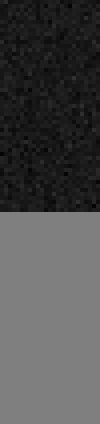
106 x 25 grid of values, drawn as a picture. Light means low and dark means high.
It is made of 2 by 1 panels. Panel 1,1: very high, fine-grained, faint in contrast. Panel 2,1: middling, flat.
